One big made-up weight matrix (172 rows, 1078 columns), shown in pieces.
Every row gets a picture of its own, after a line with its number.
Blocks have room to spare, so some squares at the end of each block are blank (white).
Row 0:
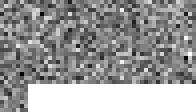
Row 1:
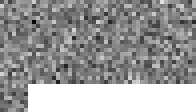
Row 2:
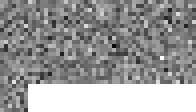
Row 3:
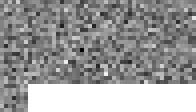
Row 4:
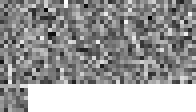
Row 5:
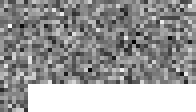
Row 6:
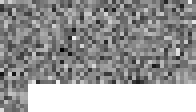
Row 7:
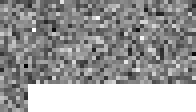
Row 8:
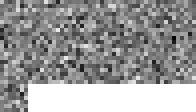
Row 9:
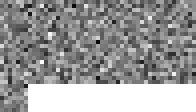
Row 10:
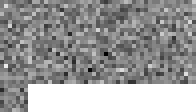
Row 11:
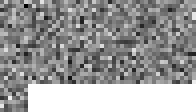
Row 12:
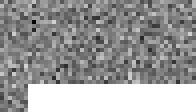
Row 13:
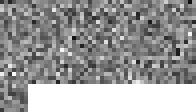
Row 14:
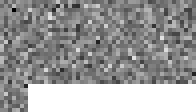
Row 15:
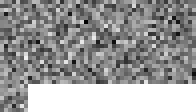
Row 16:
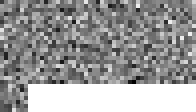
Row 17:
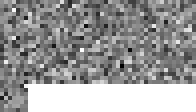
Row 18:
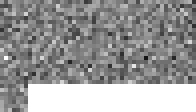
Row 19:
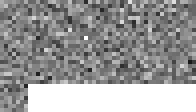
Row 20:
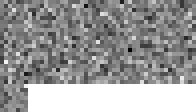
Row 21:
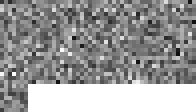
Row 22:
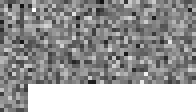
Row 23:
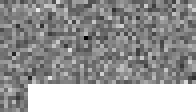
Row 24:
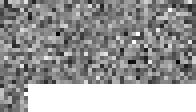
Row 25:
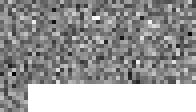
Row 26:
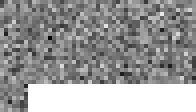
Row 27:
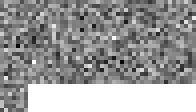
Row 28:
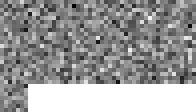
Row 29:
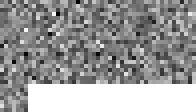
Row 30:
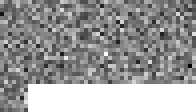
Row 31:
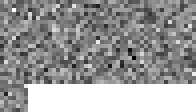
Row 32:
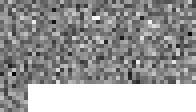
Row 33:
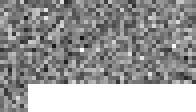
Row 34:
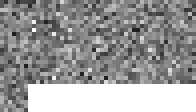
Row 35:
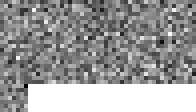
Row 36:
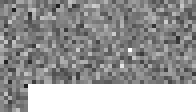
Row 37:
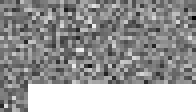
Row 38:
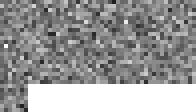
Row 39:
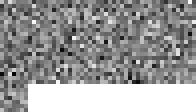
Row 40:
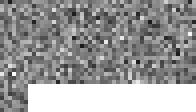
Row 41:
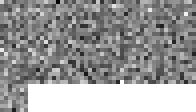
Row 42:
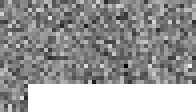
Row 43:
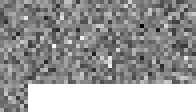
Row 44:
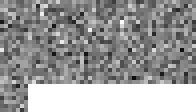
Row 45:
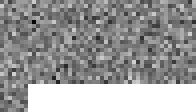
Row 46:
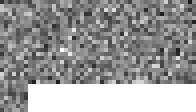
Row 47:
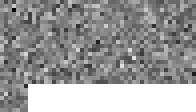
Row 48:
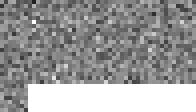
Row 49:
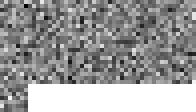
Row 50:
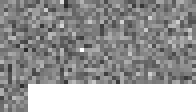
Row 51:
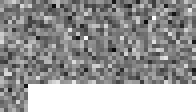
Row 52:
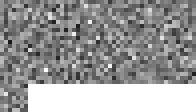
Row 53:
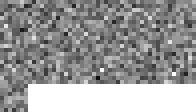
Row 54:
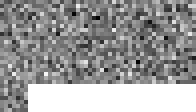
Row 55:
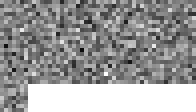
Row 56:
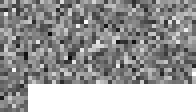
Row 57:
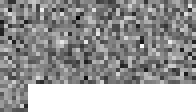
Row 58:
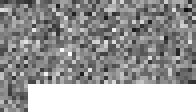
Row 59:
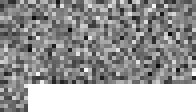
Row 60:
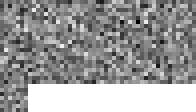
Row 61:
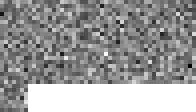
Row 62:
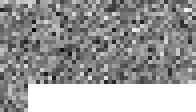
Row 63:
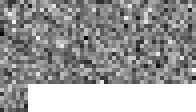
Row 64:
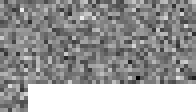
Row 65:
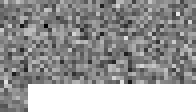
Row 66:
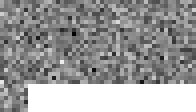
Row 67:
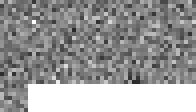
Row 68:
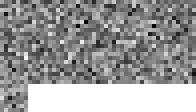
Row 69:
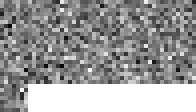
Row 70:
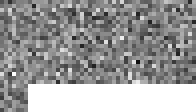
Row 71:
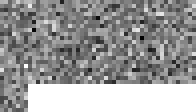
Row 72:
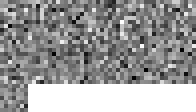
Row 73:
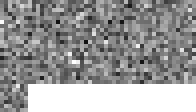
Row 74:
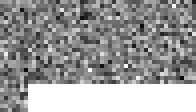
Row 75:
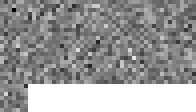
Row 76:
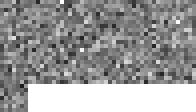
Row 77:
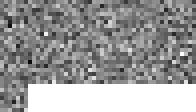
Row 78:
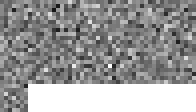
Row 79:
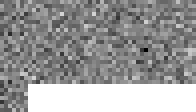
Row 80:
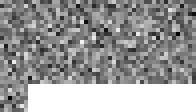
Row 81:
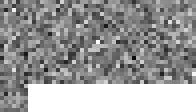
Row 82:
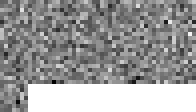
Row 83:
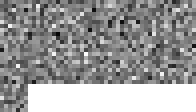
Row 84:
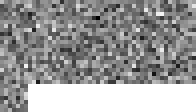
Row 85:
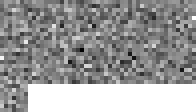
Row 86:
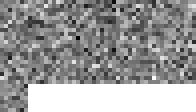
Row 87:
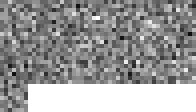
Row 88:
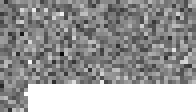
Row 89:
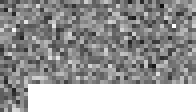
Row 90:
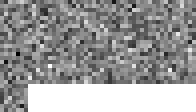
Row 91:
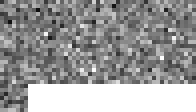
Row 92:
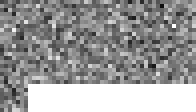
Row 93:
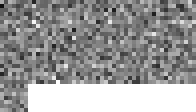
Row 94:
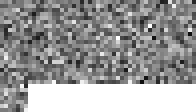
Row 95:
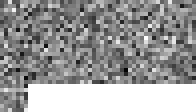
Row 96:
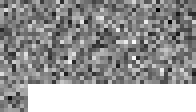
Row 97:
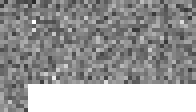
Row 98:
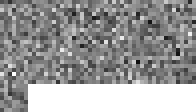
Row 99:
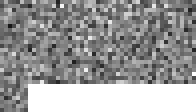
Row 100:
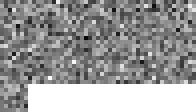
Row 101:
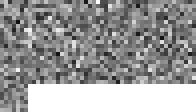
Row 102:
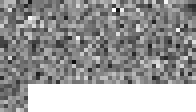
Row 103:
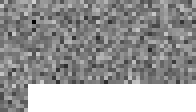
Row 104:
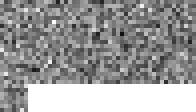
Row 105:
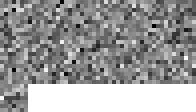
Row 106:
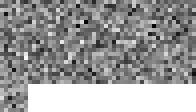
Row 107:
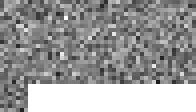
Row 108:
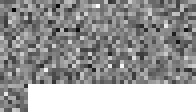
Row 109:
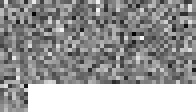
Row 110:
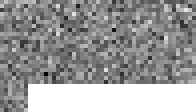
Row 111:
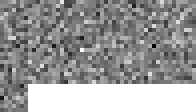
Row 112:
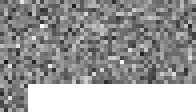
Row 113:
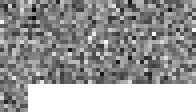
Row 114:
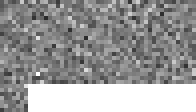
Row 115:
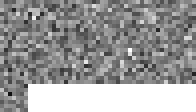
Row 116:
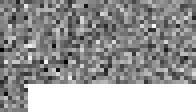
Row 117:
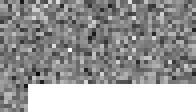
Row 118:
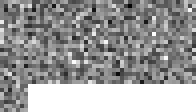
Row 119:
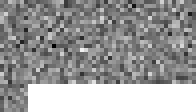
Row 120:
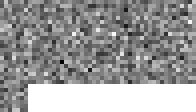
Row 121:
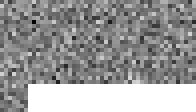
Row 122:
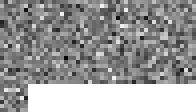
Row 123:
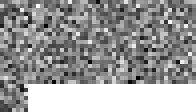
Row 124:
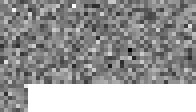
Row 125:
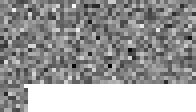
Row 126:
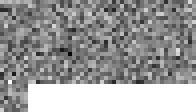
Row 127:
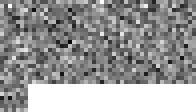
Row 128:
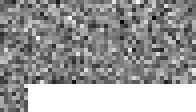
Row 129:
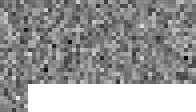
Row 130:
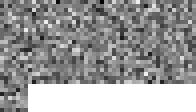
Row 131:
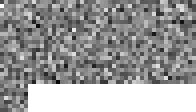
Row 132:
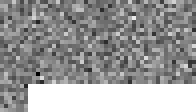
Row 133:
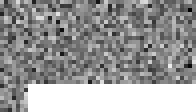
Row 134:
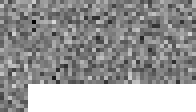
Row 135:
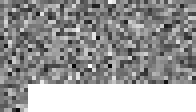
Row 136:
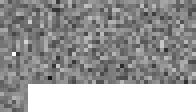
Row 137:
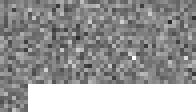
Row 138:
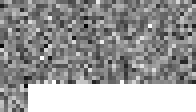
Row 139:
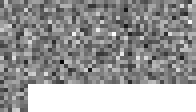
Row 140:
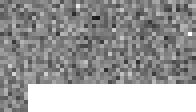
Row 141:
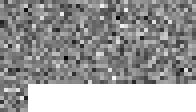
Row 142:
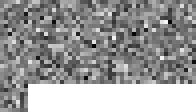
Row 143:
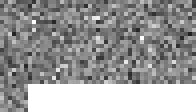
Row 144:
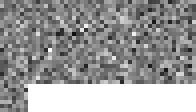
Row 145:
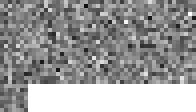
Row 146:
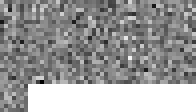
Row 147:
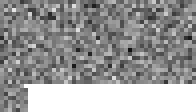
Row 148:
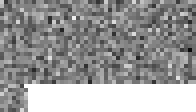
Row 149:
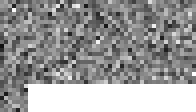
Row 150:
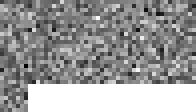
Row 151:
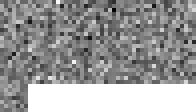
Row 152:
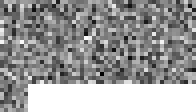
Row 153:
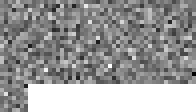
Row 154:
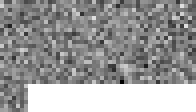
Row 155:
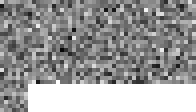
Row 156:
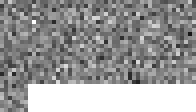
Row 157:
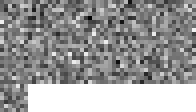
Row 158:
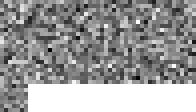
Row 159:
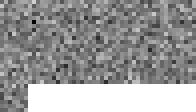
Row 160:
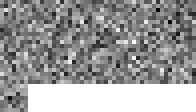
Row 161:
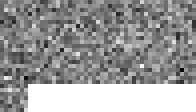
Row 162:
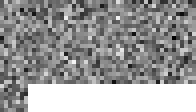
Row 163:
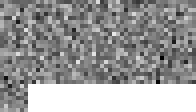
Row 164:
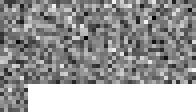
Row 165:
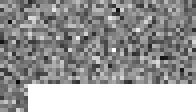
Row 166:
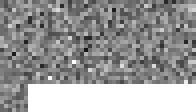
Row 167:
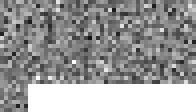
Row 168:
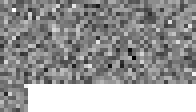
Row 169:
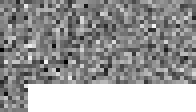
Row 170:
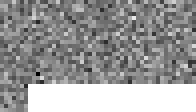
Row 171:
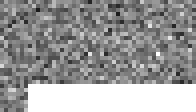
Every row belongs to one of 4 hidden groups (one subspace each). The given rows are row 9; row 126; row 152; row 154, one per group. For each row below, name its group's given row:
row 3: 9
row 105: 9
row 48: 126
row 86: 152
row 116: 9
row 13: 126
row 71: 126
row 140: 126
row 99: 152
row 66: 154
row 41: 154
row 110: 126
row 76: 9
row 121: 126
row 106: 9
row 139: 154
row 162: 154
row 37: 9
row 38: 9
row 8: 154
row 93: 126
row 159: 126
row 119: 9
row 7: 126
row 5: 154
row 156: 126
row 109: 154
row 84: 126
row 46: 126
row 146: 152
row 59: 152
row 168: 9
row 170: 152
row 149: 9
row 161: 154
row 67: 126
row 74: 154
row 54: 126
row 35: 152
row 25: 126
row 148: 154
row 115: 9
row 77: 154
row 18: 154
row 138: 154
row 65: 154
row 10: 154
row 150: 126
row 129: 9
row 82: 154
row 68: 9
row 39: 126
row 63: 152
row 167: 152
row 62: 126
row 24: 154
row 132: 152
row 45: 126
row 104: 154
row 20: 9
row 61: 154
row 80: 9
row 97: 126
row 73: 152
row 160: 9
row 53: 9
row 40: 126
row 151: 152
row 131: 126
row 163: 154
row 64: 154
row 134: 126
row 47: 9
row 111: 9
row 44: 152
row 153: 9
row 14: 9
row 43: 9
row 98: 126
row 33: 9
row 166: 152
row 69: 154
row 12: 126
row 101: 154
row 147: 9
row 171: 154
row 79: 154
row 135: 9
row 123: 154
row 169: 9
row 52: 9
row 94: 154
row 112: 9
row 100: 152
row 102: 152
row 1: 126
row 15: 9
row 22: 152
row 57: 152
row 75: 9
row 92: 154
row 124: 9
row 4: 9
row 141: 154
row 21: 126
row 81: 9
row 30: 154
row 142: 154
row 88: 154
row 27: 9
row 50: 9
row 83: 152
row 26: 154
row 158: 152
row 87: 126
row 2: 154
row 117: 152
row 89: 154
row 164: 152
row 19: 152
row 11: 9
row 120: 154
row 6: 126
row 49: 9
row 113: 152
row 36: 9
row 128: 152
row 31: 9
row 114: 152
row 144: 154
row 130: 152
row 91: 154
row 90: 9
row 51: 152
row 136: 152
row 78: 9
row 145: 9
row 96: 9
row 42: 154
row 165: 152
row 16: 154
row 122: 154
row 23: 152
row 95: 154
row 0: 9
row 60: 152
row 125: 9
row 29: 9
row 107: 154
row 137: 9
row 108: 9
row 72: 152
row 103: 126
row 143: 126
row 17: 9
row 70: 126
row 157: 152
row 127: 152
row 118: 152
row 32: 126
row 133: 154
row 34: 126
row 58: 126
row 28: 9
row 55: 9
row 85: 9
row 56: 9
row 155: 126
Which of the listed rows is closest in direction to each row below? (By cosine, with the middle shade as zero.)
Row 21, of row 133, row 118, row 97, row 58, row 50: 58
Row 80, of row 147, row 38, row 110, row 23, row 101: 147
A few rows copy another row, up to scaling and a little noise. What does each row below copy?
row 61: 30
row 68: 106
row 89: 92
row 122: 141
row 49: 11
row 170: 132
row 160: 96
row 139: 120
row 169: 116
